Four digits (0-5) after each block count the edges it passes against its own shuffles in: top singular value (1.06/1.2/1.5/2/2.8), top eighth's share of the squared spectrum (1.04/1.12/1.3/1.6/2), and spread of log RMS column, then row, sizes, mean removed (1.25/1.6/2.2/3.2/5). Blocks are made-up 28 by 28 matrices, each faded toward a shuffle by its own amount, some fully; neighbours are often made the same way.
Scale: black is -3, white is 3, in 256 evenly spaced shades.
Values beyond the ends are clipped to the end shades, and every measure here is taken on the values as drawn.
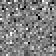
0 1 0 1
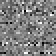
1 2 0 3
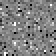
0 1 0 0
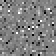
1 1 0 0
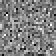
0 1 0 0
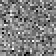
0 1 0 0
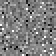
0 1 0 0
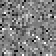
0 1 0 0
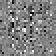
2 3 2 1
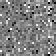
1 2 1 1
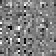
1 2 3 2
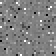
1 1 0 0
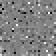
2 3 0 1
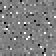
1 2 0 0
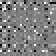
4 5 2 2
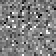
1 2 1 0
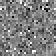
1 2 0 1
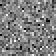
0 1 0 0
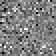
1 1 0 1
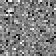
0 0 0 0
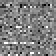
1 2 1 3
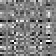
4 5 3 3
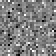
3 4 1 1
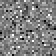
1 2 0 0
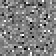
0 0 0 0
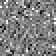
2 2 0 0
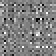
3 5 2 3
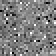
2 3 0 0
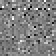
3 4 1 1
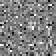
3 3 1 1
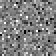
2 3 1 1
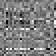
4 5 2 3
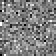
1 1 0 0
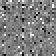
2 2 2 1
